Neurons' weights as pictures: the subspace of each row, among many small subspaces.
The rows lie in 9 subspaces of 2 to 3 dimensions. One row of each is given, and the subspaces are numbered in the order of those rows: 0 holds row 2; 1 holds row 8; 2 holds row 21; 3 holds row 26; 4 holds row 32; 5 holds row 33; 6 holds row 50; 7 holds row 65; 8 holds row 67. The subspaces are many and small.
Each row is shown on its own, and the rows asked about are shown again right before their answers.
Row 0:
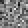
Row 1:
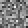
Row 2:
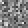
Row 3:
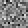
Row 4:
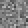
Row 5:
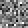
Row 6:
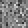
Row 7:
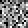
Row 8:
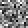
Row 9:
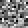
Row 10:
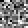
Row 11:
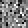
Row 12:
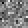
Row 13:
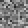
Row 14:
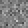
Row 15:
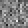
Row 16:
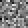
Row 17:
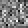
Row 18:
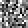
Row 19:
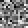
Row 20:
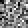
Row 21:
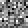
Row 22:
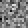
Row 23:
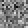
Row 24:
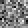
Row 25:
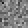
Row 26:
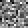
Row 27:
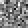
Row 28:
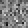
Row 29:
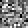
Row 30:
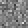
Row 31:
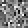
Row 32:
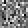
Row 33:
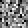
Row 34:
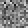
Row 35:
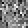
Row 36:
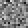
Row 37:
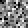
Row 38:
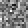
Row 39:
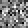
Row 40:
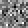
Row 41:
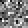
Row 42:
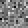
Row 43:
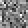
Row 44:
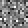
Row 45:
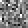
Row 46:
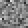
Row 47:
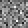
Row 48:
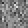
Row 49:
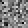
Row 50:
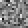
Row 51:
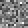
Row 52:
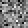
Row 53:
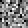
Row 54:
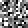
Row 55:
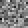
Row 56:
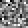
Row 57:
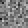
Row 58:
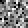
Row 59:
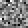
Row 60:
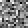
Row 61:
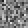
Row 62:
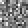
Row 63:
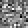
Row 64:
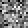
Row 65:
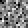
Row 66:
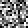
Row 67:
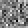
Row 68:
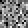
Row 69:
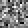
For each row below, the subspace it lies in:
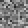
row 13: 4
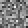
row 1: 1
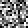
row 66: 1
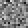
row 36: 6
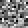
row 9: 5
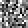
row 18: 5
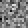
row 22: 3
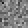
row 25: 0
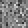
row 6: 5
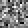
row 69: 0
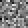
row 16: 3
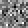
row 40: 2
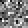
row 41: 0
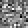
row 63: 1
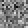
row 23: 4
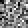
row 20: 8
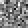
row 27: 8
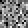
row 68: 7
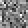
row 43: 6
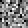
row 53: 5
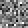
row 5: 3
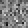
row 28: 2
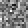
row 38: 3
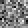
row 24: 8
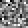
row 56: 6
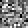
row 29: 1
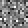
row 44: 7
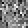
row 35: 6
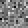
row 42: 2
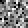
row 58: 7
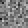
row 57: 2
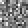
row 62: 2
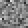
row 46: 6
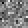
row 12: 0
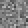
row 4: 1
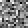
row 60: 3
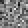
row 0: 8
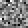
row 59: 6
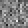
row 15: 8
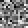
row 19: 4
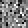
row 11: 5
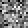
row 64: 1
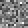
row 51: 3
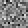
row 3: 4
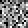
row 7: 7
